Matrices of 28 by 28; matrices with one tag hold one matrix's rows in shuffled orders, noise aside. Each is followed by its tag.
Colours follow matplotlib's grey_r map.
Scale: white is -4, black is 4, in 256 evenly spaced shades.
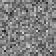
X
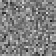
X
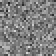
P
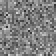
P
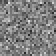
P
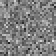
P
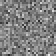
P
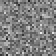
P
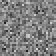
X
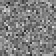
P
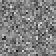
X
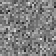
P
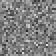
X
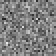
X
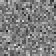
P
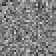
X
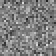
X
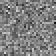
P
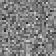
X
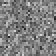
P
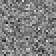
X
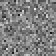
X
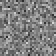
P
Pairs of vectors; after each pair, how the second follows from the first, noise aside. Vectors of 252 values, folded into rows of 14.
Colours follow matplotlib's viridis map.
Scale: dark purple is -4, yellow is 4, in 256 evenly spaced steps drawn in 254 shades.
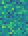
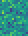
wrapped around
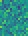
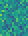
wrapped around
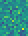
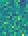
wrapped around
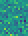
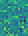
copied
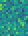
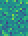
wrapped around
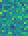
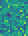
wrapped around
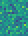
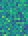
wrapped around
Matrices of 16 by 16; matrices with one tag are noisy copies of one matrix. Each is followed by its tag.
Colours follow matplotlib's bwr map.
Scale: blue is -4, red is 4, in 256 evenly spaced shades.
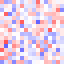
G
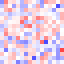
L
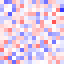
G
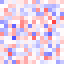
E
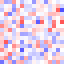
G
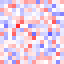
E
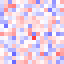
E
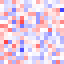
G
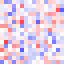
G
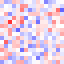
G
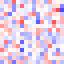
G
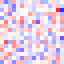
G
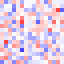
G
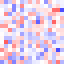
G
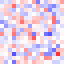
E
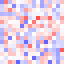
L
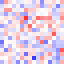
L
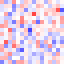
G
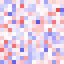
G
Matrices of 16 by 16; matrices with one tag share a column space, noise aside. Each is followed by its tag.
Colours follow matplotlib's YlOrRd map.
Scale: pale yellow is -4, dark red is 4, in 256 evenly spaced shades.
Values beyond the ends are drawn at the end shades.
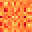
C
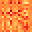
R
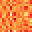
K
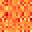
K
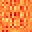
K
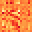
R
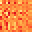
R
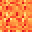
K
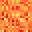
K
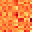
K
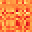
R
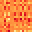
K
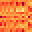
C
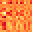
R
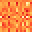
C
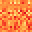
R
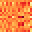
C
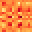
C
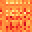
R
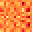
C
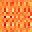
C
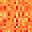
K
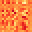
R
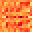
C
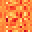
K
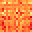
R
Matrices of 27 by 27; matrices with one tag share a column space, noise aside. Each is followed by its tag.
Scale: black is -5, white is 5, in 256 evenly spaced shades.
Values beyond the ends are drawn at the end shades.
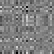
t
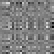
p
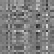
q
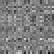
t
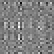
p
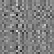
q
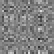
t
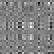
p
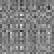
q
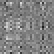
p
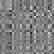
q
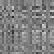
q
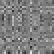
t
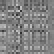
q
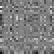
t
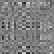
p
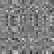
t
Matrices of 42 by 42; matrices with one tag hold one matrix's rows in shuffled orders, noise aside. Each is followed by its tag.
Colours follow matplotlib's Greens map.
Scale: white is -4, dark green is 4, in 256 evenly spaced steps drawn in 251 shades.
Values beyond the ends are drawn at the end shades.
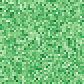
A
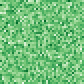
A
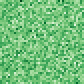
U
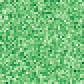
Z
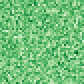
U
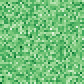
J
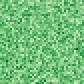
U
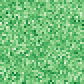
Z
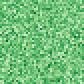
Z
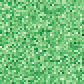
Z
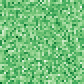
A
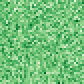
U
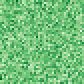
A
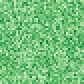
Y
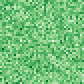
J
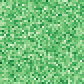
A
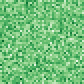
J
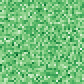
A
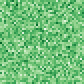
A
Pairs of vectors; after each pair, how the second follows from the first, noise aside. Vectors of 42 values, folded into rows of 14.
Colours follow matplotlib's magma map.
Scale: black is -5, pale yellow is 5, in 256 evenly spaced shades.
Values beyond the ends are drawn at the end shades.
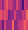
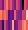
scaled up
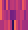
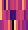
scaled up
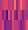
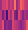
copied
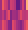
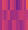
shrunk
